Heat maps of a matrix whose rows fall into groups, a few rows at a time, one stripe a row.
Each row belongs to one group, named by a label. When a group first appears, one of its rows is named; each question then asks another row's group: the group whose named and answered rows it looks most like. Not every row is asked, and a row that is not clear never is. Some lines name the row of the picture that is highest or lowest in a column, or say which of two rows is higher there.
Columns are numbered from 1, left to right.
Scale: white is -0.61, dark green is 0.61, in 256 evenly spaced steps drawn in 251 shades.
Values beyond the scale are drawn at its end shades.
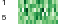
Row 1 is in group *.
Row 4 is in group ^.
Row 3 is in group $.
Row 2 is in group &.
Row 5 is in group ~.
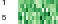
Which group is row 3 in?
^
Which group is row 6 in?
$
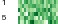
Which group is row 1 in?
$
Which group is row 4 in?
~
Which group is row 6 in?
&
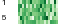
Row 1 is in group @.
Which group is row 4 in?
@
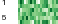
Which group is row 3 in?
&
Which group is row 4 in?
@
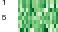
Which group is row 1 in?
@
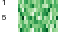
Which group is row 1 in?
$
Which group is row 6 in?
~
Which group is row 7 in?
@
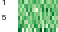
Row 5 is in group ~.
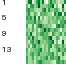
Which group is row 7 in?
&
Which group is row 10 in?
*
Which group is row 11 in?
@
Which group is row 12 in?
$
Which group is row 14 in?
@
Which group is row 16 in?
&
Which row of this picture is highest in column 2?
1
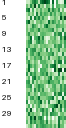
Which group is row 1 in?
^
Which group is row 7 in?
*
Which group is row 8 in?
@
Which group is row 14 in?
@
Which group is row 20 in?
$
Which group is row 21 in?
*
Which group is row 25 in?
@
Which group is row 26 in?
&
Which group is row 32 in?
~
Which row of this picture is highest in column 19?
25
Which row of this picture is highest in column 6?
4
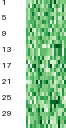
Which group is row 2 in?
$
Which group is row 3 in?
@
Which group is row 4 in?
*
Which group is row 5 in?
@
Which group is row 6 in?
^
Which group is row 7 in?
$
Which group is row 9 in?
*
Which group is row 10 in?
&
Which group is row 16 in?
&
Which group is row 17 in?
$
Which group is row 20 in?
@
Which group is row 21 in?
^
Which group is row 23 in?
@
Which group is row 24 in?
$
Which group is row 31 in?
&
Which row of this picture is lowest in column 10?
12
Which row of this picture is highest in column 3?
8
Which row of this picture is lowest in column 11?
28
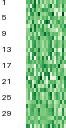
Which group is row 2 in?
$
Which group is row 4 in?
@
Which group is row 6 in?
*
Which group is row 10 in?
@
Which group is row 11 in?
$
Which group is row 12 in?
$
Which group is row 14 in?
$
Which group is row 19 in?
*
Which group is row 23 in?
^
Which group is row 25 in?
$
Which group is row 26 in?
^
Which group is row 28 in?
@
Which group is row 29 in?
@
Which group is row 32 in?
*
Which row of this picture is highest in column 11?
6
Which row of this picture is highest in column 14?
4
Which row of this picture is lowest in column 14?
20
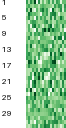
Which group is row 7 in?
$
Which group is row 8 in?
~
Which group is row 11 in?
@
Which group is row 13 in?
~
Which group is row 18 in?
^
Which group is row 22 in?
$
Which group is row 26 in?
*
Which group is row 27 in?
*
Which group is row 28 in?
@
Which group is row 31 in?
~
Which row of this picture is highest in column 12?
8
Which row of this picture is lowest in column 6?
1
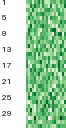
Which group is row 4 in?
~
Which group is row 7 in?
~
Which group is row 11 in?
@
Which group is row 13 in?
^
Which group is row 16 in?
&
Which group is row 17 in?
*
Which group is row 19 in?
@
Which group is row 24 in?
$
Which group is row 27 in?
~
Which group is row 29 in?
~
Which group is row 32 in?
&
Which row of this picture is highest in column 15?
8
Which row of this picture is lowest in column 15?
22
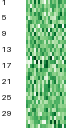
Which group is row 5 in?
&
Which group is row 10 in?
@
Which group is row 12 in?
@
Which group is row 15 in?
$
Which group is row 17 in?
*
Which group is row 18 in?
^
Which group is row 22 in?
*
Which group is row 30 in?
^
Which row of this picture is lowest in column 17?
29
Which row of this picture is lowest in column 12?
8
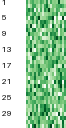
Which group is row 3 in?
*
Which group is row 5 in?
@
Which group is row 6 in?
^
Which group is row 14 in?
^
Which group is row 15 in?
*
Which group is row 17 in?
@
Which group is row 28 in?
^
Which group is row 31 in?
@
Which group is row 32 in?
$
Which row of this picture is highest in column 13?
32
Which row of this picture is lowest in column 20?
5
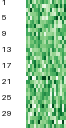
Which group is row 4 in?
&
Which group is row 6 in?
@
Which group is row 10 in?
@
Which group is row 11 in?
^
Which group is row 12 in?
@
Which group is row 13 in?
*
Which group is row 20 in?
~
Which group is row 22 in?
*
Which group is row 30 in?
&
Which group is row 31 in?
@
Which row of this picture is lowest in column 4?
20
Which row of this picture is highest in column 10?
20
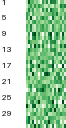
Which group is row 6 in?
$
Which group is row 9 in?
$
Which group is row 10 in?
$
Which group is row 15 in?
@
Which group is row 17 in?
@
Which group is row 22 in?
~
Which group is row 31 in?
*
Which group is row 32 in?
^
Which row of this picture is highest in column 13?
9
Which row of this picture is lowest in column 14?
9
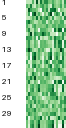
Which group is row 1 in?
^
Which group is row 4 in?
$
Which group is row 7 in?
*
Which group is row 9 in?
~
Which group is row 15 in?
$
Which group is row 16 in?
*
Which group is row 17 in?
$
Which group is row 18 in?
~
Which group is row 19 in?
*
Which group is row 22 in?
@
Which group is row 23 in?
@
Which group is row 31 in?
@
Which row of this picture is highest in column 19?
32
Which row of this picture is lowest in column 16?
9
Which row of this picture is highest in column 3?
9
